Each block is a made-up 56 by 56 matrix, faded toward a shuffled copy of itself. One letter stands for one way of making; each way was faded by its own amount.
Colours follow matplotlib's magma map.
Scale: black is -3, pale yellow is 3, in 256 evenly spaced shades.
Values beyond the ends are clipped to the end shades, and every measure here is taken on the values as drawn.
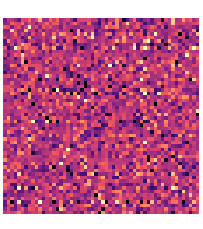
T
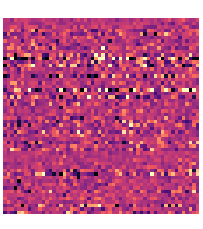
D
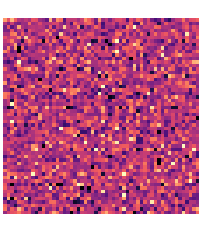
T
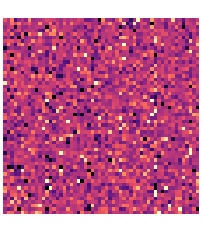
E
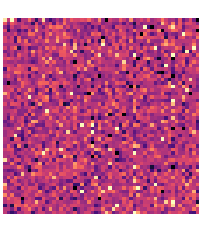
E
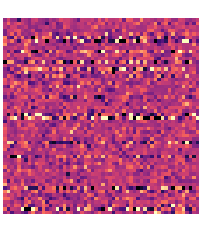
D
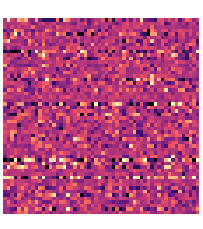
D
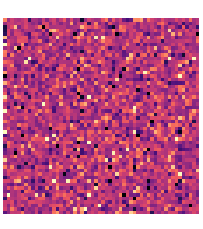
E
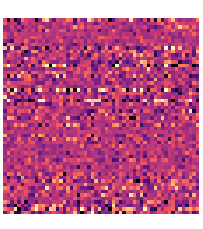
D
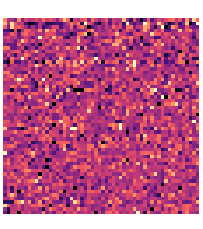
T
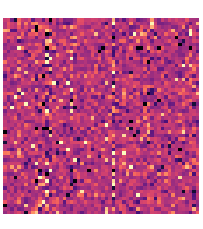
E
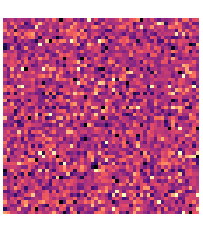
T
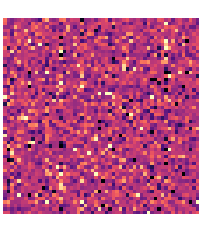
E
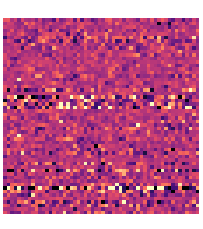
D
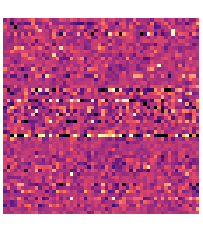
D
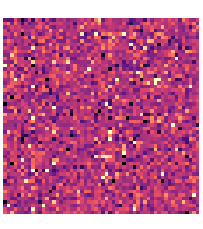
E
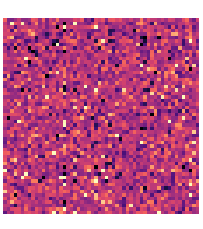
E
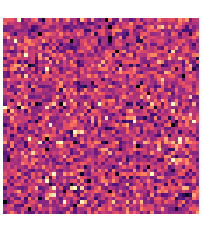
T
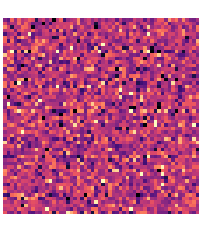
T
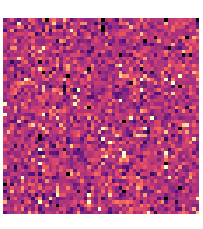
E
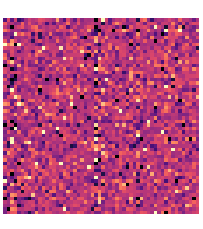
E
